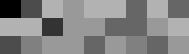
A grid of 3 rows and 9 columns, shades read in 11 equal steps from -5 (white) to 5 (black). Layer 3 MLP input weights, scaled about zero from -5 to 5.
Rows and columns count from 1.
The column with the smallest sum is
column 4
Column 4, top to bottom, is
-1 -1 -1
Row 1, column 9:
1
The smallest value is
-2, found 7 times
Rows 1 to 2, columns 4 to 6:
-1 -2 -2 / -1 -1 1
